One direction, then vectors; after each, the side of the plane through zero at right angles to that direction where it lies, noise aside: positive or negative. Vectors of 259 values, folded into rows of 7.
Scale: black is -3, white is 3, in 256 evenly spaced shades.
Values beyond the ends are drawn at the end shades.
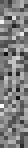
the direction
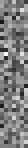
negative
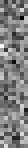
negative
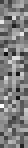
positive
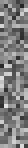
negative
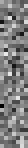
negative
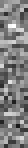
negative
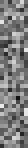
positive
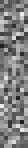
positive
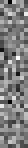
positive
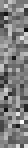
negative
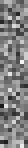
negative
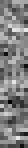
positive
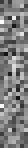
positive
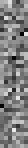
negative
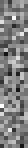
positive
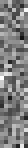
negative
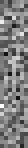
positive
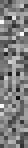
positive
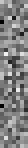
negative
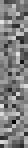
positive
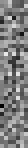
negative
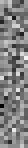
negative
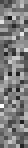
positive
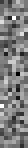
positive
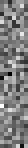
positive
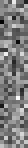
negative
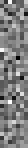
negative
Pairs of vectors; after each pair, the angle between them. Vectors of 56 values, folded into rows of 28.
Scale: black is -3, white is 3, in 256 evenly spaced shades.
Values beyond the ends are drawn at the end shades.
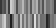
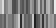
partly opposed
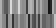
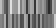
nearly parallel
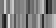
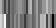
partly opposed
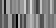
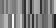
partly opposed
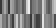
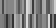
partly aligned
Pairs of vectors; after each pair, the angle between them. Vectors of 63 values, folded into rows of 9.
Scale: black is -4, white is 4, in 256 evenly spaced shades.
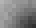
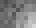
nearly opposite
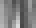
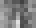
nearly parallel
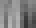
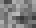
partly aligned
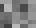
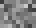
partly opposed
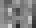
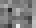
nearly opposite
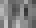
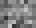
partly opposed
